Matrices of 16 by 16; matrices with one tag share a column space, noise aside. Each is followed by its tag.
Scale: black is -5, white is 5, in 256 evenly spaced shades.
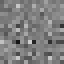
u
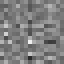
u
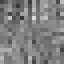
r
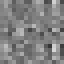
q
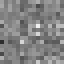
u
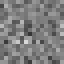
u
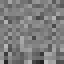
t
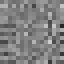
u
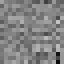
t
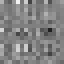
q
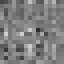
q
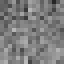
r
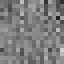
r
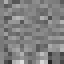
t
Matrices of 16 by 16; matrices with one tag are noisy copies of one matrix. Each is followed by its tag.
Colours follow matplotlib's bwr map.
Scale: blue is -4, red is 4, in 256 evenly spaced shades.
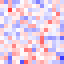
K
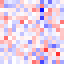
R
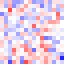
K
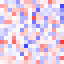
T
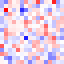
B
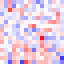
K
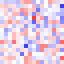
T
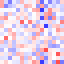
R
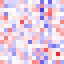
R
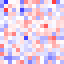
B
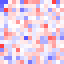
B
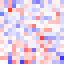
K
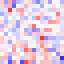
K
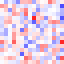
T
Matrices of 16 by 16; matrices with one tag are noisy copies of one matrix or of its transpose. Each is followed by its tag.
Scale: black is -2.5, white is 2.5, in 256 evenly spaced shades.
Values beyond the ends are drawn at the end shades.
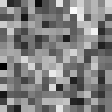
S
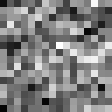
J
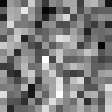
J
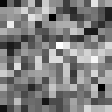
J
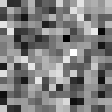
S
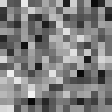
S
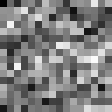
J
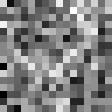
S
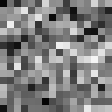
J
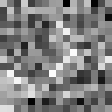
S
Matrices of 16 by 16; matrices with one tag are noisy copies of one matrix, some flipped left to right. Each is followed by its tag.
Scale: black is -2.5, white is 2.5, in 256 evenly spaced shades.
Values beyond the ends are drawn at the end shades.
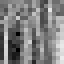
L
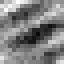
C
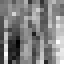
L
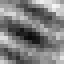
C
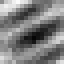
C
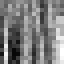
L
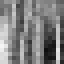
L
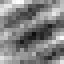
C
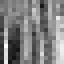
L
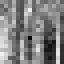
L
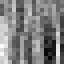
L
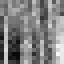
L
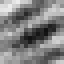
C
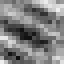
C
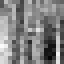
L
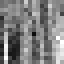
L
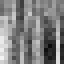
L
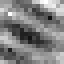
C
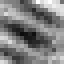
C
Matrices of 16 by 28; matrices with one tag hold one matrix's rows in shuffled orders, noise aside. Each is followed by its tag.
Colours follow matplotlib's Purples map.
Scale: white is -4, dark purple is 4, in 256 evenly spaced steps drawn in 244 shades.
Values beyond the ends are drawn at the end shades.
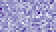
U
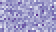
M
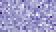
U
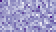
U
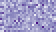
M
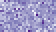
M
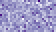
U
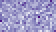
U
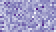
M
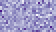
U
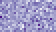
U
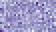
M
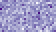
U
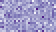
M
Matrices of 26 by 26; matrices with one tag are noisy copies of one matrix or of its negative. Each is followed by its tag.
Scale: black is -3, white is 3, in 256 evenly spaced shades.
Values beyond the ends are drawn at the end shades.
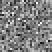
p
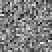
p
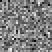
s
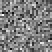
p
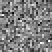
p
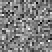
p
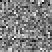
s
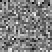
s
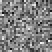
p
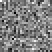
s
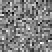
p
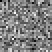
s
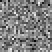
s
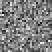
p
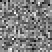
s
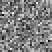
p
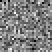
s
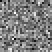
s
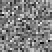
p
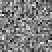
p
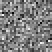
p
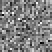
p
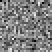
s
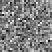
p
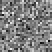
p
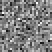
p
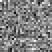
s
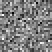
p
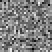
s
